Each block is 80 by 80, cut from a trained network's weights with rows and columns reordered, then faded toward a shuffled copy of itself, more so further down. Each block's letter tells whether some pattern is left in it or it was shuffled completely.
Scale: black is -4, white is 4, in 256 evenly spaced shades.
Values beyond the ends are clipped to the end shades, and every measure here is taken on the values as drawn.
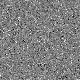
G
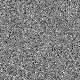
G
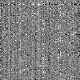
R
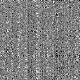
R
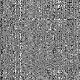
R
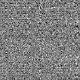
R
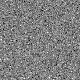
G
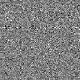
R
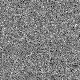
G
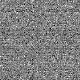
R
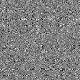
R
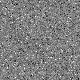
G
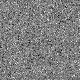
G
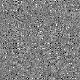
R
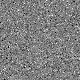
G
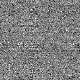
R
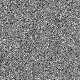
G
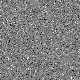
G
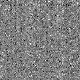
R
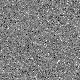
G
